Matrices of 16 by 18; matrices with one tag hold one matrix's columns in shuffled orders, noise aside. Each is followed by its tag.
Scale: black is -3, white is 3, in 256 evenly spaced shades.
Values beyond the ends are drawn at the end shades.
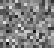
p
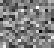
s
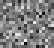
p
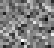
p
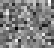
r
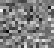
s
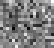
r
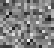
p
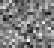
p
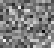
s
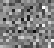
s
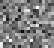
s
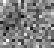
r
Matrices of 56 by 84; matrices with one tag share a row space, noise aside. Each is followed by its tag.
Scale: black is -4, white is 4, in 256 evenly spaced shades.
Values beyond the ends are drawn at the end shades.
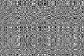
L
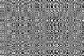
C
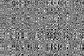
C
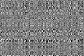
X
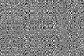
X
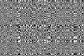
L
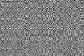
X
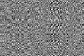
C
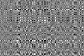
L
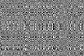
X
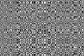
L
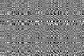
C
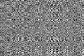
C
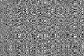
L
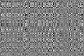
X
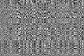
L
